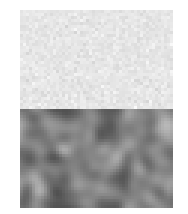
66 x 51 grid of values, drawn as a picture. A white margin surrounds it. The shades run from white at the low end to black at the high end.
It is made of 2 by 1 panels. Panel 1,1: very low, fine-grained, faint in contrast. Panel 2,1: middling, blotchy.
